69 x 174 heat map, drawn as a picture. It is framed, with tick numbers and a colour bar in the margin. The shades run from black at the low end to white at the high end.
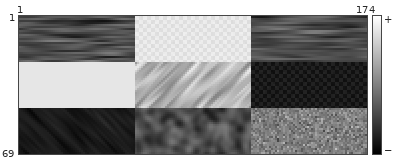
The table splits into 3 rows of 3 panels. Panel 1,1: low, streaked across. Panel 1,2: very high, checkered, faint in contrast. Panel 1,3: low, streaked across. Panel 2,1: very high, flat. Panel 2,2: high, slanting up to the right. Panel 2,3: very low, checkered, faint in contrast. Panel 3,1: very low, slanting down to the right, faint in contrast. Panel 3,2: low, blotchy. Panel 3,3: middling, fine-grained.
